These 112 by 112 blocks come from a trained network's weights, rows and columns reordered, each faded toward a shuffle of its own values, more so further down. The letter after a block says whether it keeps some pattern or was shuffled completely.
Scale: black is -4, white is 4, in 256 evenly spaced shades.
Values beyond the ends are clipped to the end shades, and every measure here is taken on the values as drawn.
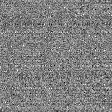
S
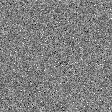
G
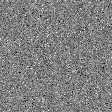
G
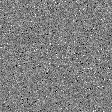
G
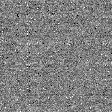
S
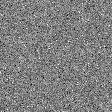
G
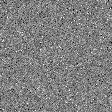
G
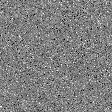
G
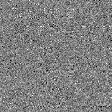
S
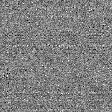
S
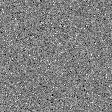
G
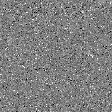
S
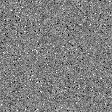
S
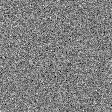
G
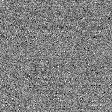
S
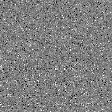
S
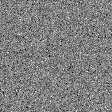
G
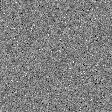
G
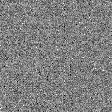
S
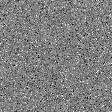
G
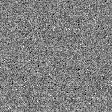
S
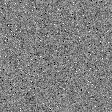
G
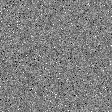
G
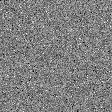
G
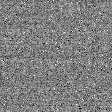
S
